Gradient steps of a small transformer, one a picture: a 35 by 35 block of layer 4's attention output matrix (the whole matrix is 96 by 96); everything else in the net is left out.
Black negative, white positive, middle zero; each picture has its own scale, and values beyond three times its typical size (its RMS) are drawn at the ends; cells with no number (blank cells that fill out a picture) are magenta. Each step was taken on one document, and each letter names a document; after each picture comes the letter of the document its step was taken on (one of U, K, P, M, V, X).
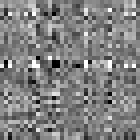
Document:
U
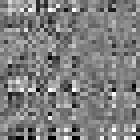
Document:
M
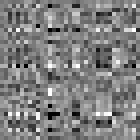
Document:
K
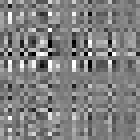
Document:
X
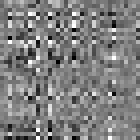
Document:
M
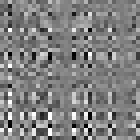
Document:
X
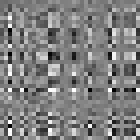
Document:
X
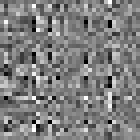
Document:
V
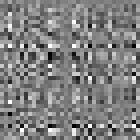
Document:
X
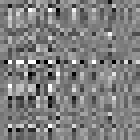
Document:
M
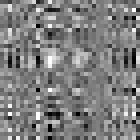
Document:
K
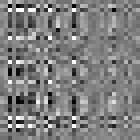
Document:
M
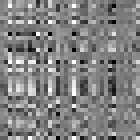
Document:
M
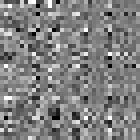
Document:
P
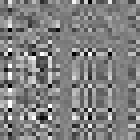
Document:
X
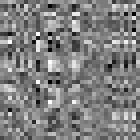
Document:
P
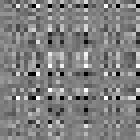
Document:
K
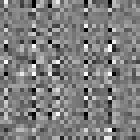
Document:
V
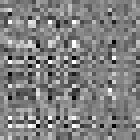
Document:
M
